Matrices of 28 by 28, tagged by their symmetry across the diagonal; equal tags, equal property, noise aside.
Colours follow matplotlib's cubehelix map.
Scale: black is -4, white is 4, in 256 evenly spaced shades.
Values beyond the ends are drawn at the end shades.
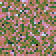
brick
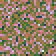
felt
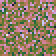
brick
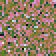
brick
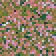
brick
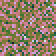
brick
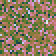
brick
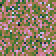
brick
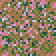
felt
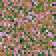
brick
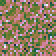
felt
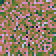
felt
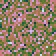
felt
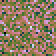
brick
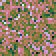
felt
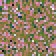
brick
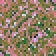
felt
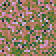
felt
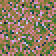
felt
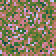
felt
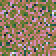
felt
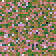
brick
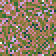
felt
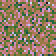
brick
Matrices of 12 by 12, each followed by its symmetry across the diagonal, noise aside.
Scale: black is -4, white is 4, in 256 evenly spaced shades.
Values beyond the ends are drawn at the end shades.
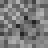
symmetric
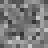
symmetric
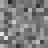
neither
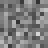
neither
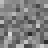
neither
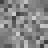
symmetric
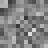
symmetric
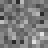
symmetric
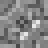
symmetric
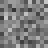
neither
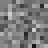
neither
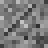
symmetric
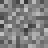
symmetric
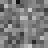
neither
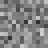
neither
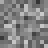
symmetric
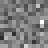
neither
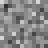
symmetric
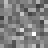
neither
